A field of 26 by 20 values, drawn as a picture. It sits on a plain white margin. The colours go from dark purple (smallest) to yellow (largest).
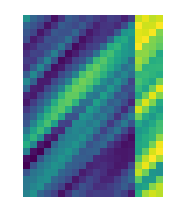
Average level on the scale: 40%. Calmest part: bottom middle. Seam: vertical, 80% of the way across, the right part higher.
